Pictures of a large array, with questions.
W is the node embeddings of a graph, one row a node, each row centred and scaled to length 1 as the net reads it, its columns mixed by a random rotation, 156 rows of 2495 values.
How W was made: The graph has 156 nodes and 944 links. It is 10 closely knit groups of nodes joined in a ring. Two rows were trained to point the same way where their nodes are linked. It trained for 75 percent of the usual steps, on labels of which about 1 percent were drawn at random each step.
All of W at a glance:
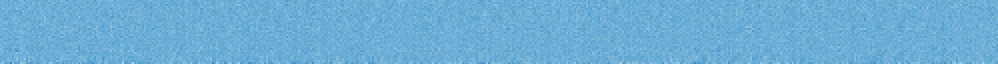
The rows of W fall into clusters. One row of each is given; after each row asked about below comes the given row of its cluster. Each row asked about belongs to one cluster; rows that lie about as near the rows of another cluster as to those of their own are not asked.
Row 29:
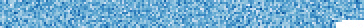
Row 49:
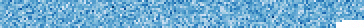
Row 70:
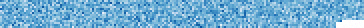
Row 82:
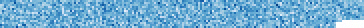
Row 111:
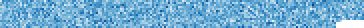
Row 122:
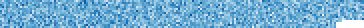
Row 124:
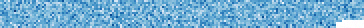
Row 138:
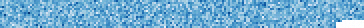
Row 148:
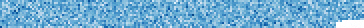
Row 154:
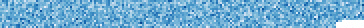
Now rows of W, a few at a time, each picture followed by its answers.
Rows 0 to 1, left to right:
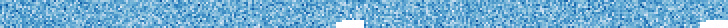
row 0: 122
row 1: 82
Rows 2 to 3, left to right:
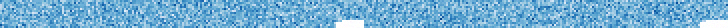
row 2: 82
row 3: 154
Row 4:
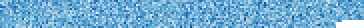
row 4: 138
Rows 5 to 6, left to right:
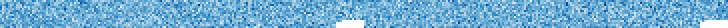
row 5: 122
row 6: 111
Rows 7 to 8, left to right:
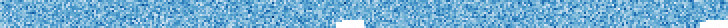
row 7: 49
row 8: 29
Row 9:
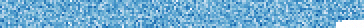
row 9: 148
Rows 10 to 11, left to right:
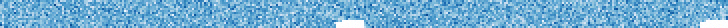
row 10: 82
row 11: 122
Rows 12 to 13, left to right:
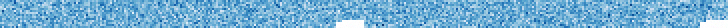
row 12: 82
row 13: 70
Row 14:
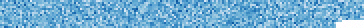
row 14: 82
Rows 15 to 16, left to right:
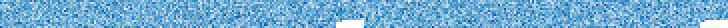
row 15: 148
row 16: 111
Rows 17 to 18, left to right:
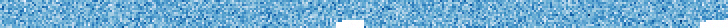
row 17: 70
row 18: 148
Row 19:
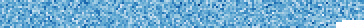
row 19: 122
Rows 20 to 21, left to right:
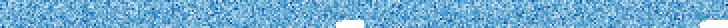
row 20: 154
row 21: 154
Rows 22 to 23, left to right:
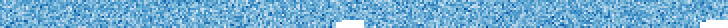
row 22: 29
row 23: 70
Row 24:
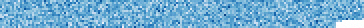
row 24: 148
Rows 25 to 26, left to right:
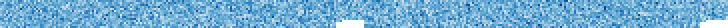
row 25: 49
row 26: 82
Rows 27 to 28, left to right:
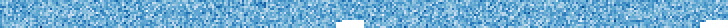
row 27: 138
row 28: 138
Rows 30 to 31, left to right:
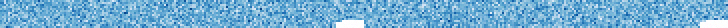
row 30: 29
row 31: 154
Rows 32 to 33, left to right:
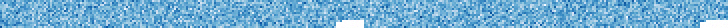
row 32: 148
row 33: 138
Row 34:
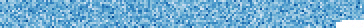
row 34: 29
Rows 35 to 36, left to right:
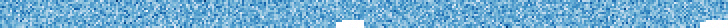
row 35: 138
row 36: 29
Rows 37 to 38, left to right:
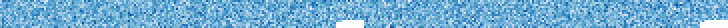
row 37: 111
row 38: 111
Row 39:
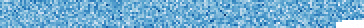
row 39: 148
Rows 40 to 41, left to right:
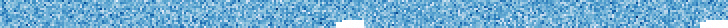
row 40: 124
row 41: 49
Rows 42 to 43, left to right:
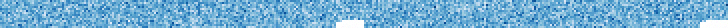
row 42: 29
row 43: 154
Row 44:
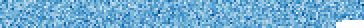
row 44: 154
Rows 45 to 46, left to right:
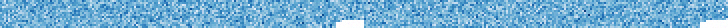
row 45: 29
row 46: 148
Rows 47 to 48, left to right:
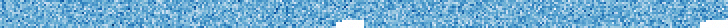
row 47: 124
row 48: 148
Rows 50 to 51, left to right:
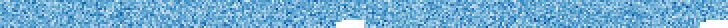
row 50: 124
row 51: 70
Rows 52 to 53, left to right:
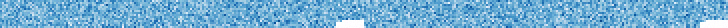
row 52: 148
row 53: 29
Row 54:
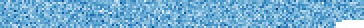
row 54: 124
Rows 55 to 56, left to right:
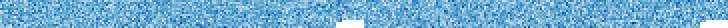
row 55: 70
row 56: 111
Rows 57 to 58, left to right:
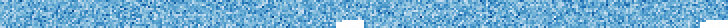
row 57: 49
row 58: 138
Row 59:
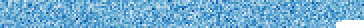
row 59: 154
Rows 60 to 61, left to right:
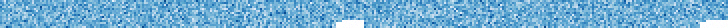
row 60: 29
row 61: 138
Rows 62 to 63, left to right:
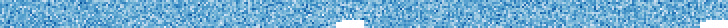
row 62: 122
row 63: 49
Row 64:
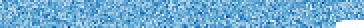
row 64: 111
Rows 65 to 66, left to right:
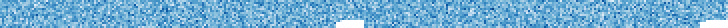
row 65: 111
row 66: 124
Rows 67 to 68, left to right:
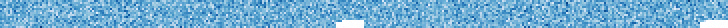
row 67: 138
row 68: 111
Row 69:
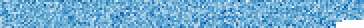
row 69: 124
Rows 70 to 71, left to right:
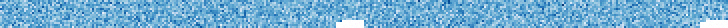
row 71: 122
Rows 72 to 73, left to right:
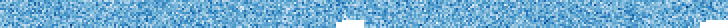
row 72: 70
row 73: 70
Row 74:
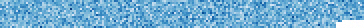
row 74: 138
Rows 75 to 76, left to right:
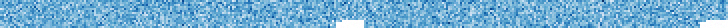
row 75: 49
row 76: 124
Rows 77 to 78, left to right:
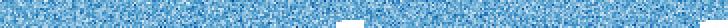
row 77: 111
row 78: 124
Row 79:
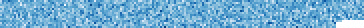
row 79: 111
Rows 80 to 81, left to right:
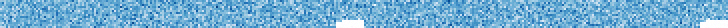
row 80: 49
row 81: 122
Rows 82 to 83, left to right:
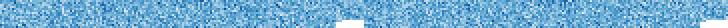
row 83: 82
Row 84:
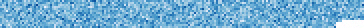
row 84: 154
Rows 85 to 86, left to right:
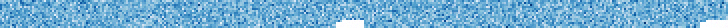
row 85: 122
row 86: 29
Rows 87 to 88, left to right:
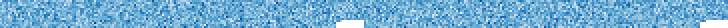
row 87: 111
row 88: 138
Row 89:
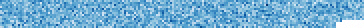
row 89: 70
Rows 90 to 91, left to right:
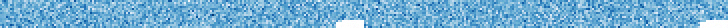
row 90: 154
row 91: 82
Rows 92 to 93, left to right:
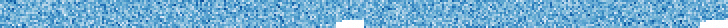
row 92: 82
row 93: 148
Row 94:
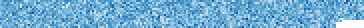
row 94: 49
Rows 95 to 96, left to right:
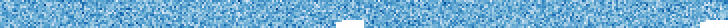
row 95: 124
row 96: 122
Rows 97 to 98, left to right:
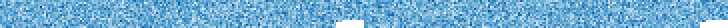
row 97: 29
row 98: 138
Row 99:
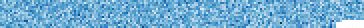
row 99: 29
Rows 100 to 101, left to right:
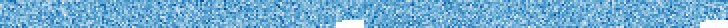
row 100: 82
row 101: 122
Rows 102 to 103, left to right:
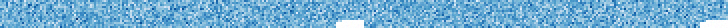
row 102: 154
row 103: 29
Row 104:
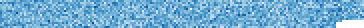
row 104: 148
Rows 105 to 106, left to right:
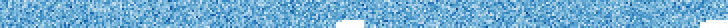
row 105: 154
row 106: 70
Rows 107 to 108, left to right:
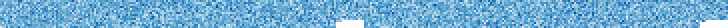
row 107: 49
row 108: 138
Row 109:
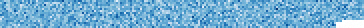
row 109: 124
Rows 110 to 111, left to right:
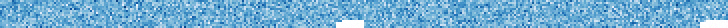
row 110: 138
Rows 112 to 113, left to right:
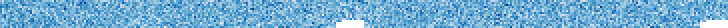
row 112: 122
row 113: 49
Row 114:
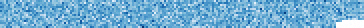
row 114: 29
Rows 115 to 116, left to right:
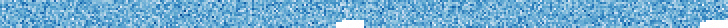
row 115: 122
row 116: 148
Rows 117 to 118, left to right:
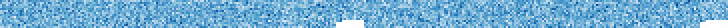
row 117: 70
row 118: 111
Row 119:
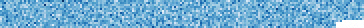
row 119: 124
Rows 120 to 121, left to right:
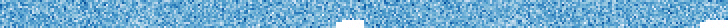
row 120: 122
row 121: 122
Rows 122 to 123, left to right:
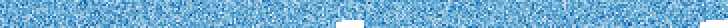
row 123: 148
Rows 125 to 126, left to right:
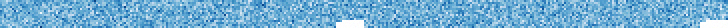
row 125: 138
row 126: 122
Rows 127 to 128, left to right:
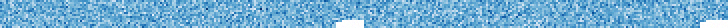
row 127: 29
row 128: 138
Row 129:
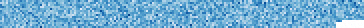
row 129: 138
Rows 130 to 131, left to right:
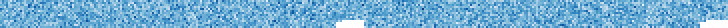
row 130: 154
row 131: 70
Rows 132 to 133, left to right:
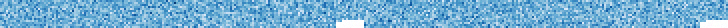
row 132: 49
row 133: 29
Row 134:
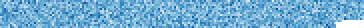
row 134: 124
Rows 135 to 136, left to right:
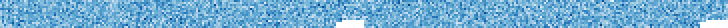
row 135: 70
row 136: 124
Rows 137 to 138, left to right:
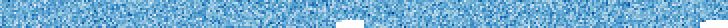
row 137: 111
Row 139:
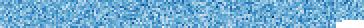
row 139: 49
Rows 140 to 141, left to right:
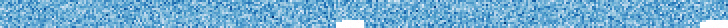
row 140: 49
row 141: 154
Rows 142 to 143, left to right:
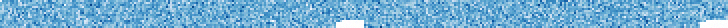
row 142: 111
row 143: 82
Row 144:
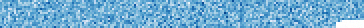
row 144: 111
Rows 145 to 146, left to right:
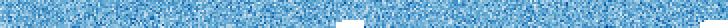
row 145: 49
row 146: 111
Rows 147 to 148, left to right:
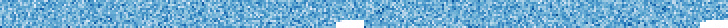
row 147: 111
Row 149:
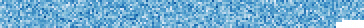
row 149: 49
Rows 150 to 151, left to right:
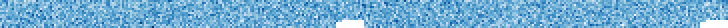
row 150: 154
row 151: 122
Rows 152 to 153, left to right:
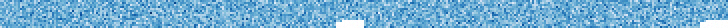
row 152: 49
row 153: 111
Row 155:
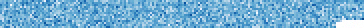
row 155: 122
